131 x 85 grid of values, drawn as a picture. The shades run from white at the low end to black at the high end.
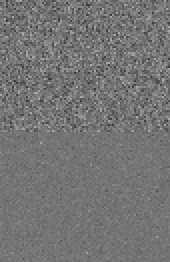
No overall slope runs across the table. There are no regular stripes. A few values lie far out on both sides of the bulk. A horizontal seam about 50% of the way down splits the table, and the bottom part is calmer. The halves do not mirror each other. The texture is fine-grained noise.
